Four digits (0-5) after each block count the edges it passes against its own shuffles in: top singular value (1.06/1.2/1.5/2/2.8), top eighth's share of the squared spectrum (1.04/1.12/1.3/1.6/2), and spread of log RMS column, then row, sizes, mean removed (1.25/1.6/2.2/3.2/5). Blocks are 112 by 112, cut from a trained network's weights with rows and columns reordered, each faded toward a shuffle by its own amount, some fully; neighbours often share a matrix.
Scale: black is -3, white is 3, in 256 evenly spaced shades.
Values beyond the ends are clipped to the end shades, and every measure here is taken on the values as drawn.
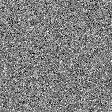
0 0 0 0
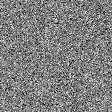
2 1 0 0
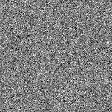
2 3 1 1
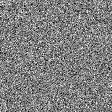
1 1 0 0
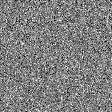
2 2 0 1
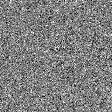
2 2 0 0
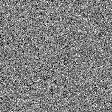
2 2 0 0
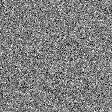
0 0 0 0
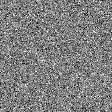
2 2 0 1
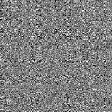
3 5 3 3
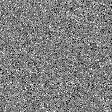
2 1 0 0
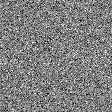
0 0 0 0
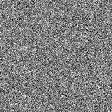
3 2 0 0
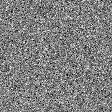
0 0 0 0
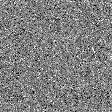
1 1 0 0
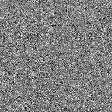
2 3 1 1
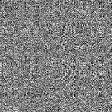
4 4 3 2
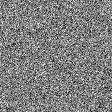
2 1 0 0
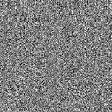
4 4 2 1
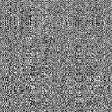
4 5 3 2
